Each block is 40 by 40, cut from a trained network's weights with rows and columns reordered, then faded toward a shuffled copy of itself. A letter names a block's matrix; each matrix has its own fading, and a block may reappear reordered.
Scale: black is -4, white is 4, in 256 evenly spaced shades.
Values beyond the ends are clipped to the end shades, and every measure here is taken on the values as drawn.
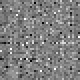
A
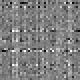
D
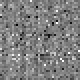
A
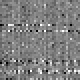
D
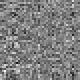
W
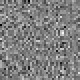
W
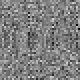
W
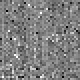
A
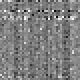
D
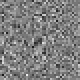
W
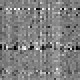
D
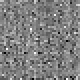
A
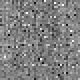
A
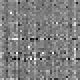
D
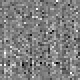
A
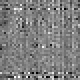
D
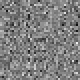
W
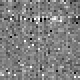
A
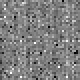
A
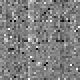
A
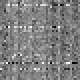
D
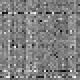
D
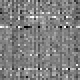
D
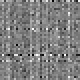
D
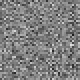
W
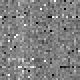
A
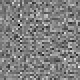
W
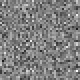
W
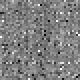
A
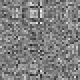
W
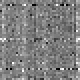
D
